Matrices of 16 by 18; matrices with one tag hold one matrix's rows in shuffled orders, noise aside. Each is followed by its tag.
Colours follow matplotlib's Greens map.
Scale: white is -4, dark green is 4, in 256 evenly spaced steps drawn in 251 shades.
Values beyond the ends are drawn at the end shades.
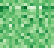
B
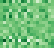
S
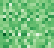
S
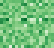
B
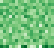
B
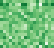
B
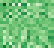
S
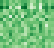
B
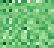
S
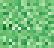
S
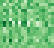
S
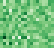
S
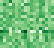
B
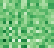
S
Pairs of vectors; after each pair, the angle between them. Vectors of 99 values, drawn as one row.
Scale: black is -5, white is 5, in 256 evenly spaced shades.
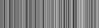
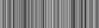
orthogonal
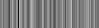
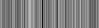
orthogonal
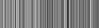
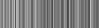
nearly parallel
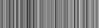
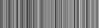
nearly parallel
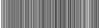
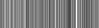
orthogonal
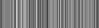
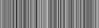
nearly opposite
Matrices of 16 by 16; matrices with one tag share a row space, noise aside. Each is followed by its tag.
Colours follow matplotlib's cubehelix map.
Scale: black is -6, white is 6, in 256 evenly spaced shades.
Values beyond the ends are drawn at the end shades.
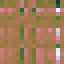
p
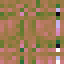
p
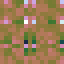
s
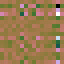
p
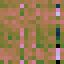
p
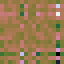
p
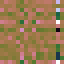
p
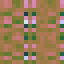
s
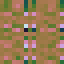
s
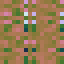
s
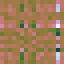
p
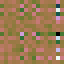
p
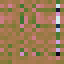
p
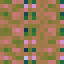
s
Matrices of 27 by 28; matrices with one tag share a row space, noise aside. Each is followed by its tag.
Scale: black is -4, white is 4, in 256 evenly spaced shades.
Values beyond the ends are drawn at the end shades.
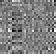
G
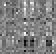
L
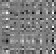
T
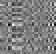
G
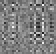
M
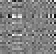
G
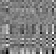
T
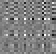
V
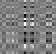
L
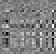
T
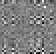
M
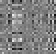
G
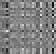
T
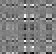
L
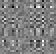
M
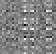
L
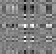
L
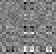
L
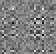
M
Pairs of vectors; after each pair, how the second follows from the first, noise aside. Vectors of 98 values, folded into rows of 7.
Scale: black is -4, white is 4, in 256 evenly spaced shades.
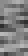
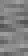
shrunk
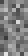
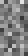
reversed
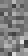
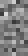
reversed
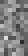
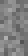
shrunk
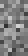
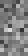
reversed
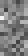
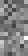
reversed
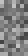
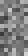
reversed
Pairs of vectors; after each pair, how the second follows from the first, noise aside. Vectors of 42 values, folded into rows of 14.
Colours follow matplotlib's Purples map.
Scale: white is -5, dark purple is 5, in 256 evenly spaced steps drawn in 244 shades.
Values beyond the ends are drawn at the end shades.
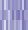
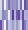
scaled up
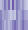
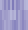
shrunk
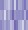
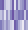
scaled up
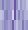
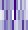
scaled up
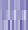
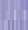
shrunk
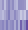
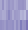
shrunk
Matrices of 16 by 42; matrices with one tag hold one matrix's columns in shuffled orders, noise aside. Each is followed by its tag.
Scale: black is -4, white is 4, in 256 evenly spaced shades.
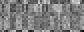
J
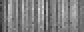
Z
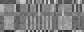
J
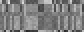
J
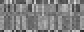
J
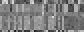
J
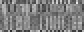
J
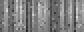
Z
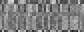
J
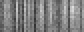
Z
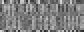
J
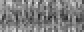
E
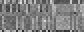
J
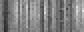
Z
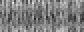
E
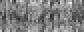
E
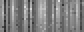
Z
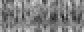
E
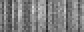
Z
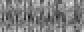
E
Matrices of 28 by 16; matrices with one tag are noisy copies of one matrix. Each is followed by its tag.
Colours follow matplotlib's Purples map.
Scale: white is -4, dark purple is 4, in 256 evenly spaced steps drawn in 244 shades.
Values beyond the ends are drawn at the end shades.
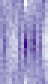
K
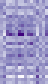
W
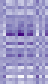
W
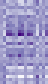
W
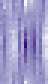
K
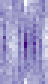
K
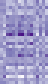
W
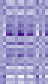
W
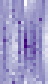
K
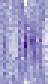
K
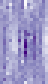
K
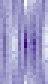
K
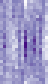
K
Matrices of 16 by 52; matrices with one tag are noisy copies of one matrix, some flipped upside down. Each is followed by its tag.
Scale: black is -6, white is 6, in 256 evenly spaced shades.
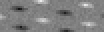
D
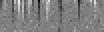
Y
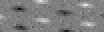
D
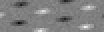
D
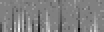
Y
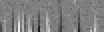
Y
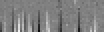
Y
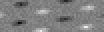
D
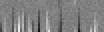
Y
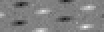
D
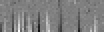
Y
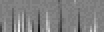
Y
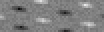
D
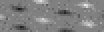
D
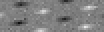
D
